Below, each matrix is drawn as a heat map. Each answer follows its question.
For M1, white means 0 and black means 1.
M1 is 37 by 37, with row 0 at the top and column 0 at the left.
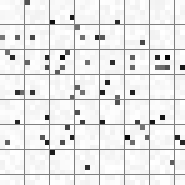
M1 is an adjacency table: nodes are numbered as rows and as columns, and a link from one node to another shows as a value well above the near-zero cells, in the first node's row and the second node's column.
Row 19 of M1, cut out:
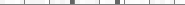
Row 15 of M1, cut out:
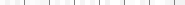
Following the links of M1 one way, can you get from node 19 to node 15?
yes
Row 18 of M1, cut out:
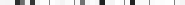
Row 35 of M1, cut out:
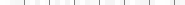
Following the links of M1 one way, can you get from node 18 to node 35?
no
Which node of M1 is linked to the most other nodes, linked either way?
node 13
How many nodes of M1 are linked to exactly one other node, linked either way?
5
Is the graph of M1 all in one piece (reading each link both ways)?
yes
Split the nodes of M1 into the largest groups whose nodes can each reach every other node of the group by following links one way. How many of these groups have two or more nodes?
0
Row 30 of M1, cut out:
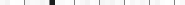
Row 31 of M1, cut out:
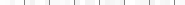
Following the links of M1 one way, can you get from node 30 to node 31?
yes
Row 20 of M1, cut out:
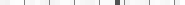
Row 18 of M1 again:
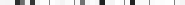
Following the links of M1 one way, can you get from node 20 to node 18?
no
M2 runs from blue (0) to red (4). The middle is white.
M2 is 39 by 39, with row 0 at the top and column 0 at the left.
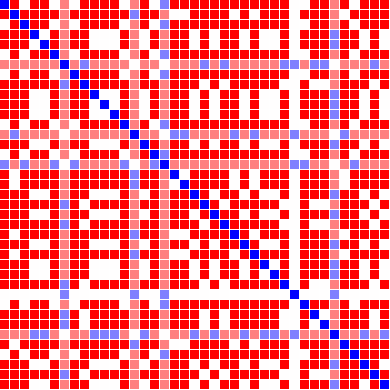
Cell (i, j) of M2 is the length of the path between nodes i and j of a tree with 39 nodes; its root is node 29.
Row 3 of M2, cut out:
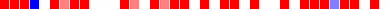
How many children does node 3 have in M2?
0
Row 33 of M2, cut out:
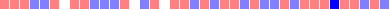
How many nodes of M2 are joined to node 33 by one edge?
14
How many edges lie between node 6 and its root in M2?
1
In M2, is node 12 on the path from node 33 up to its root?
no
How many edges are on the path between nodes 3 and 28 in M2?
4
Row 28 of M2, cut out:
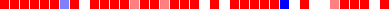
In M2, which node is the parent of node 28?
6
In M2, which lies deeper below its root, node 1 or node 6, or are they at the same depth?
node 1
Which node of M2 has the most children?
33
